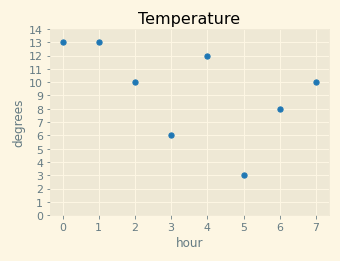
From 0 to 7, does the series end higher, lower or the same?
lower
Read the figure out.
Title: Temperature
x-axis: hour, ticks 0 1 2 3 4 5 6 7
y-axis: degrees, ticks 0 1 2 3 4 5 6 7 8 9 10 11 12 13 14
Values:
13 13 10 6 12 3 8 10
